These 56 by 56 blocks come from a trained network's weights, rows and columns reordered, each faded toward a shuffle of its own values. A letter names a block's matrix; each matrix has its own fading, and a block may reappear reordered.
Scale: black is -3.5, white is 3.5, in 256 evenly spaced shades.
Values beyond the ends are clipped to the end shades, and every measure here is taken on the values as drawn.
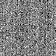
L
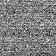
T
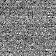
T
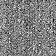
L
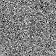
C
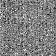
L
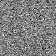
C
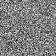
C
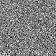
C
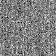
L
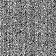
L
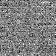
T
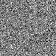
C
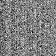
L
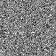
C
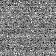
T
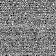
T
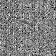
L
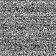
T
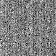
L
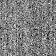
L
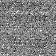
T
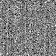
L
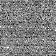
T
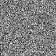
C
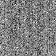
L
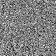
C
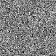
C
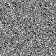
C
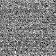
T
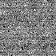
T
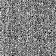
L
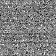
T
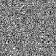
C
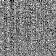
L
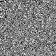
C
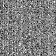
L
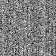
L
